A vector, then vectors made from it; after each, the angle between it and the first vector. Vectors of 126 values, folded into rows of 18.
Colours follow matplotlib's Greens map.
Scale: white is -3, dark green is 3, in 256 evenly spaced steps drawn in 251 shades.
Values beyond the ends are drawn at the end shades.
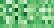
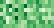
nearly parallel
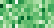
partly opposed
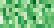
partly opposed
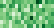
orthogonal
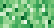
partly aligned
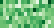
orthogonal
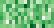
partly aligned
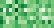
nearly parallel
